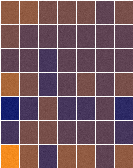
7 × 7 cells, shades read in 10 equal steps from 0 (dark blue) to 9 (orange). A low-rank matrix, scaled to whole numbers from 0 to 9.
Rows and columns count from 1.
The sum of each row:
29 22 20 26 14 21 34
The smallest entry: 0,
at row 5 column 1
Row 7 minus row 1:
4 0 -2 1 1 0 1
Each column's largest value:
9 5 4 5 5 3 5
